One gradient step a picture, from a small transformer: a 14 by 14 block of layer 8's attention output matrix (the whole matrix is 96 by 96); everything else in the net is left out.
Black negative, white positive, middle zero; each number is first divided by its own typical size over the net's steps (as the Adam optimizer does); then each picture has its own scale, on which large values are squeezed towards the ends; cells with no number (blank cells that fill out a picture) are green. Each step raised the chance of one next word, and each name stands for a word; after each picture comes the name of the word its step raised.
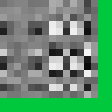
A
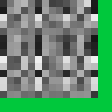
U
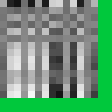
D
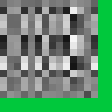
U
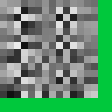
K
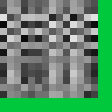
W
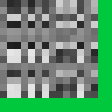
K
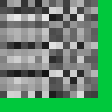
K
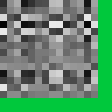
W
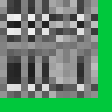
W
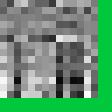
D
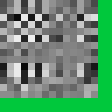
W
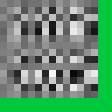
A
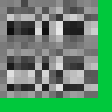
A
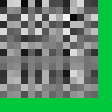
W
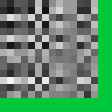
K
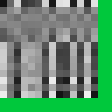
D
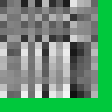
D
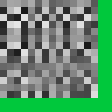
K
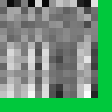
D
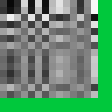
W
